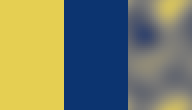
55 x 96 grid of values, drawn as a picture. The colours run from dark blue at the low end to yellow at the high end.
The table splits into one row of 3 panels. Panel 1,1: very high, flat. Panel 1,2: very low, flat. Panel 1,3: middling, smooth, strong in contrast.
